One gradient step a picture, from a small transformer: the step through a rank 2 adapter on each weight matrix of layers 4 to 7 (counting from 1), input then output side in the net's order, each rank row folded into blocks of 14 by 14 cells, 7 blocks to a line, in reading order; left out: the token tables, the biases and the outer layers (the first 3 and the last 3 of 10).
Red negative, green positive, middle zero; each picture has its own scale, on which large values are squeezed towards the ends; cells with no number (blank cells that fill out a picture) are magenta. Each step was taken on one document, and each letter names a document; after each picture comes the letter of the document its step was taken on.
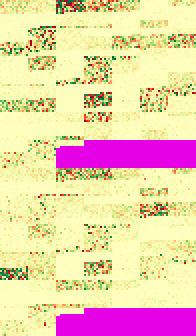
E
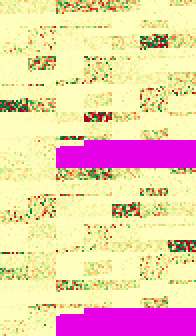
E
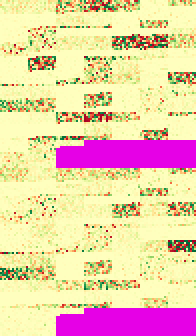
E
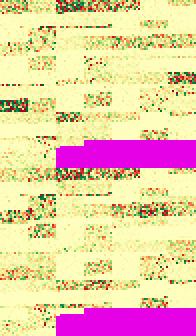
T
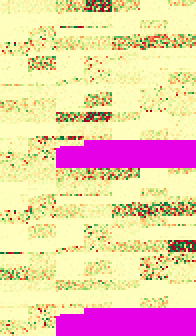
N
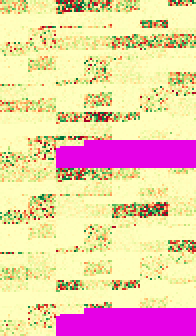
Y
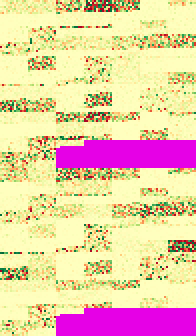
N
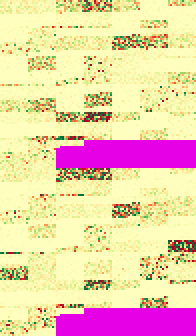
N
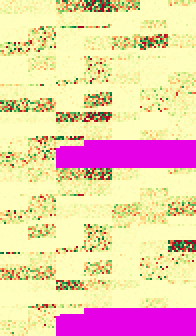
N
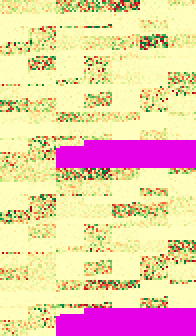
T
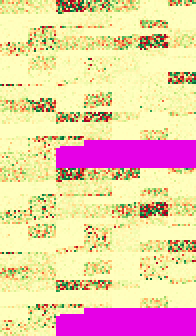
Y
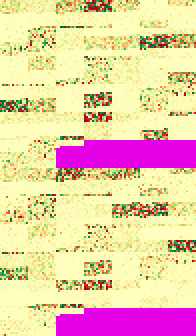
E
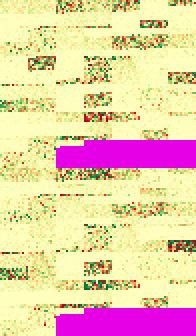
E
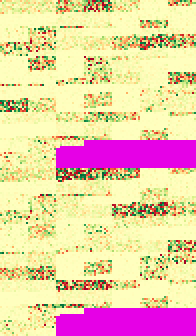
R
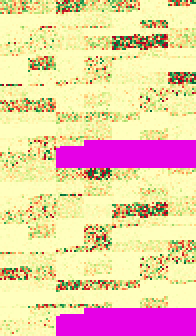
Y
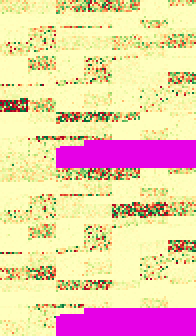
Y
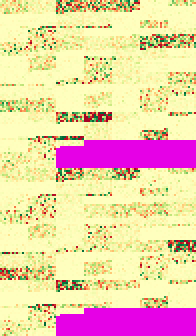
E
